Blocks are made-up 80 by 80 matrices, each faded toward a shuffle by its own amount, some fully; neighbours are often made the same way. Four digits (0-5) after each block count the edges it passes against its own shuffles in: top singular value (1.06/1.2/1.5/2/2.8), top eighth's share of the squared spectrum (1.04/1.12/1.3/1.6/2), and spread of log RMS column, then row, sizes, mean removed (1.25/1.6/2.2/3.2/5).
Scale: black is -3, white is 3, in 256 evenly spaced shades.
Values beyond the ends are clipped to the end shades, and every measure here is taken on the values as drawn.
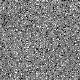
3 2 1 0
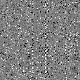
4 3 2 0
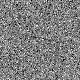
2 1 0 0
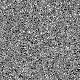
0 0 0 0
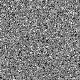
2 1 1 0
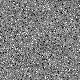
0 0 0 0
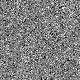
2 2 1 0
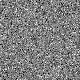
2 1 0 0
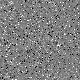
2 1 0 0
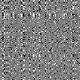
5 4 3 3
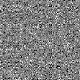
4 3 2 2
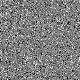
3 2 1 0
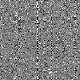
4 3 2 1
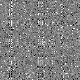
4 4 2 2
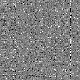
4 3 2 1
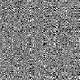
4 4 3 2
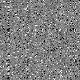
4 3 2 0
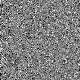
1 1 1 0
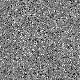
0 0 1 0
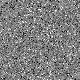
0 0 0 0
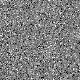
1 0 1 0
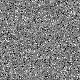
0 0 0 0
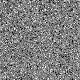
2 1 0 0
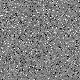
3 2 0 0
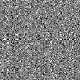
4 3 2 2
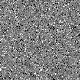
3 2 0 0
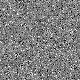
1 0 0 0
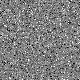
0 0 0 0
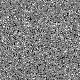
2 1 0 0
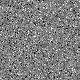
0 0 0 0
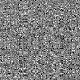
4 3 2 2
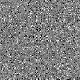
4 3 2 2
